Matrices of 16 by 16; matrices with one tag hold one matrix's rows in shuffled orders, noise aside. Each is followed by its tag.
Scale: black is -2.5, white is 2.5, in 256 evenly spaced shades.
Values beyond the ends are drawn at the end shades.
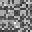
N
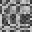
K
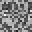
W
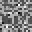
W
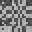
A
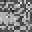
N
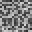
W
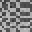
K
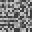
N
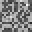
W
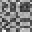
K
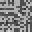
N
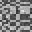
K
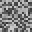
W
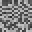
W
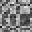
K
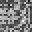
N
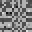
A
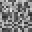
W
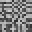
A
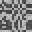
A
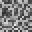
W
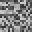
N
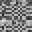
A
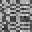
K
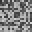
N
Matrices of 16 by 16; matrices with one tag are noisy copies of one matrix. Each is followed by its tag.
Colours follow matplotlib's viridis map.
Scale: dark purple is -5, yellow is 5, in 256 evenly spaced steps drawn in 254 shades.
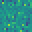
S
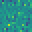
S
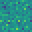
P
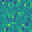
S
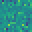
S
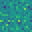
P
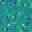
S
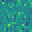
S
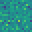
P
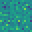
P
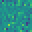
S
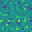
P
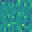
S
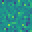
S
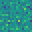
P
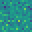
P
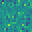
S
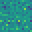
P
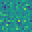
P
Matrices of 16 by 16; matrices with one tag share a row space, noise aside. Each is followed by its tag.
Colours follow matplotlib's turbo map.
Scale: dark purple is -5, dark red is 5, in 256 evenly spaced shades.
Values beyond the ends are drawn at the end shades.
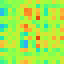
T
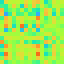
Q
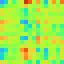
T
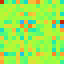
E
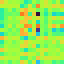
T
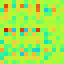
Q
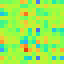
T
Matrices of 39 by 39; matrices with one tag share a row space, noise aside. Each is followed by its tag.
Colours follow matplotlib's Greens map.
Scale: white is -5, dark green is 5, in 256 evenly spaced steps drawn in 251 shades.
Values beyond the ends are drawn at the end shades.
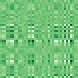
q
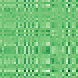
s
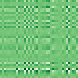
s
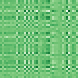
s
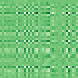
s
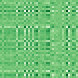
s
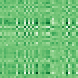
s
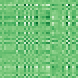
s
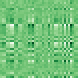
q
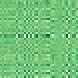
s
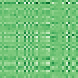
s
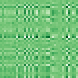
s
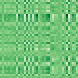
s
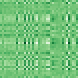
s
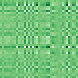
s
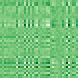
s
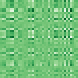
q
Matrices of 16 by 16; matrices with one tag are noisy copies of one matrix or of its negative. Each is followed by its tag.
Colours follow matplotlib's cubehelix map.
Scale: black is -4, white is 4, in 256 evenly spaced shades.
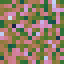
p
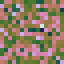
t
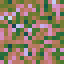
p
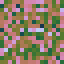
t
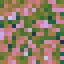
p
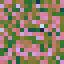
t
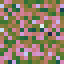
t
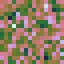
p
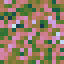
p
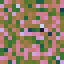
t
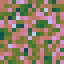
p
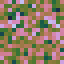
p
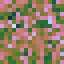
p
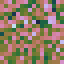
p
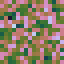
p
